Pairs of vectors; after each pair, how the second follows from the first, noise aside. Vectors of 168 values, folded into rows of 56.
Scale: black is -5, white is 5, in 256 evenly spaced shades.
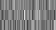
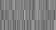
shrunk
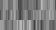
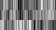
scaled up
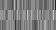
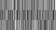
negated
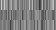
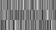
shuffled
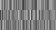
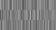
shrunk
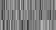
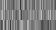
negated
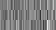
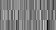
negated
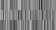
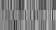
reversed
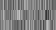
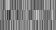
reversed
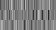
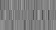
shrunk
